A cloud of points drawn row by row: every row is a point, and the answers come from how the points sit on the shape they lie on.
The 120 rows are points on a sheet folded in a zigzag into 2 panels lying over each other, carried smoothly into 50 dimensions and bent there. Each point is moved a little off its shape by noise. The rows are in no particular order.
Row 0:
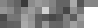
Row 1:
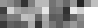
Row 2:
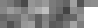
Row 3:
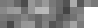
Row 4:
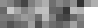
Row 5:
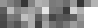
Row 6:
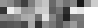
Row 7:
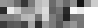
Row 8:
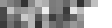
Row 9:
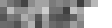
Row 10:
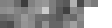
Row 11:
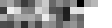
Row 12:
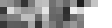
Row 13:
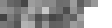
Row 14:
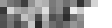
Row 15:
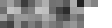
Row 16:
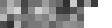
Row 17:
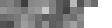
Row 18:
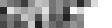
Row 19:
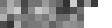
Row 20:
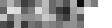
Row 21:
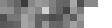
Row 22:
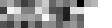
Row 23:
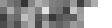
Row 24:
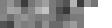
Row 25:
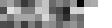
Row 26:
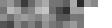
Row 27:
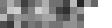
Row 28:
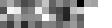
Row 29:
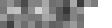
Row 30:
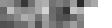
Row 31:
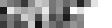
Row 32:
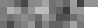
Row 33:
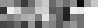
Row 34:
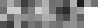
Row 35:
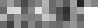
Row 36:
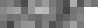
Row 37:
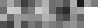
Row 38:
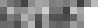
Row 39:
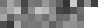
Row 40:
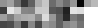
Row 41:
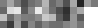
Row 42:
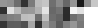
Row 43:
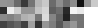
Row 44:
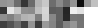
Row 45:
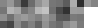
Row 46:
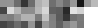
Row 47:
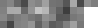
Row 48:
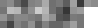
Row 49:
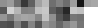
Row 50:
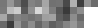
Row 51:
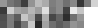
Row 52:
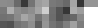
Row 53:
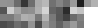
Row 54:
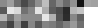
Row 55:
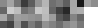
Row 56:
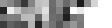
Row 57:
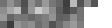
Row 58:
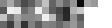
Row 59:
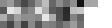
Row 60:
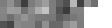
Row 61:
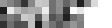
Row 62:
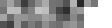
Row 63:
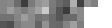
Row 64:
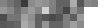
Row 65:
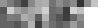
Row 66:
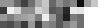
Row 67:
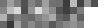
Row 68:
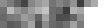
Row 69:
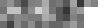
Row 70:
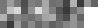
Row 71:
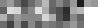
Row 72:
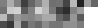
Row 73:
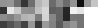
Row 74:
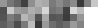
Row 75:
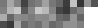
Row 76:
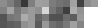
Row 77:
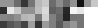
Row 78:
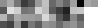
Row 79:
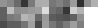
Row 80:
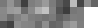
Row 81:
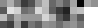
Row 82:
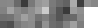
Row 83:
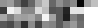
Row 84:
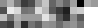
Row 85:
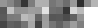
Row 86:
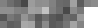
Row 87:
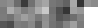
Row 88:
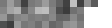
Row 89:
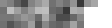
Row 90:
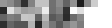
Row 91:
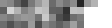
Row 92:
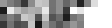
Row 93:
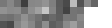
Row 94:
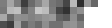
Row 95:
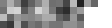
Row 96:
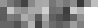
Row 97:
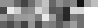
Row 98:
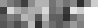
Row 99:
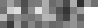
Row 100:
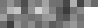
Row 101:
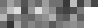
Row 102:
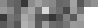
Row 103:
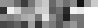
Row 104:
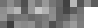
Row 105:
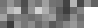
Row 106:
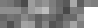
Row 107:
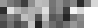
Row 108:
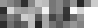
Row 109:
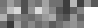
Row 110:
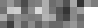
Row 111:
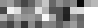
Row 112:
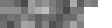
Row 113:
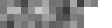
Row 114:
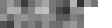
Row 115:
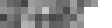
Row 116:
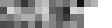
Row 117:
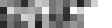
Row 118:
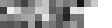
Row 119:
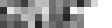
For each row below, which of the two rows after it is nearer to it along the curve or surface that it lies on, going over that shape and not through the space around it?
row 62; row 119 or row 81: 81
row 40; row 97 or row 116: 116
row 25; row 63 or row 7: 7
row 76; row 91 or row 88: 88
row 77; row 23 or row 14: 14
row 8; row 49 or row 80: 49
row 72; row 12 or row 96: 12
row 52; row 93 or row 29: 93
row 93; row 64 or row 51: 64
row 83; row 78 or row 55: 78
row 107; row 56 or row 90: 56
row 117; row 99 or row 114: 114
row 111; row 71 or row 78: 71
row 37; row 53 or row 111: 53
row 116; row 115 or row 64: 64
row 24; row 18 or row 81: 81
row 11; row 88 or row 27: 27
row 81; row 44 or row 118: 44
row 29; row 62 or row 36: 36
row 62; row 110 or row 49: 49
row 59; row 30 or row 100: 100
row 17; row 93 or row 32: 93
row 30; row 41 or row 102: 102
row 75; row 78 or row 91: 78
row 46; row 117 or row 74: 117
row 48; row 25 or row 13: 13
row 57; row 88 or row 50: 50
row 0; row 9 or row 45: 45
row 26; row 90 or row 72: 72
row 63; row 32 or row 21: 21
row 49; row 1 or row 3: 1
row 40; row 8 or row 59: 59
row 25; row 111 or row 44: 44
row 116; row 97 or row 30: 30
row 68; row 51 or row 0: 51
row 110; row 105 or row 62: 105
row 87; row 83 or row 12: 12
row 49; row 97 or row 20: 20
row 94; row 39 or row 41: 39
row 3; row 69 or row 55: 69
